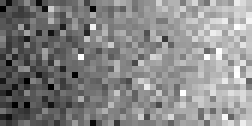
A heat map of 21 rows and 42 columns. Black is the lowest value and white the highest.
There are no regular stripes. No row or column stands out. Values rise toward the right. The histogram is bell-shaped. Fine speckle covers the field. The top right is the ninth with the highest average.
